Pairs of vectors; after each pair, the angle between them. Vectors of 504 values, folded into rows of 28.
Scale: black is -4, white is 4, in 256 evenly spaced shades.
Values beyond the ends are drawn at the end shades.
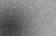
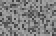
orthogonal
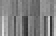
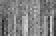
nearly opposite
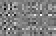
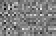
nearly parallel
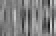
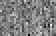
partly aligned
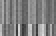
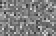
orthogonal
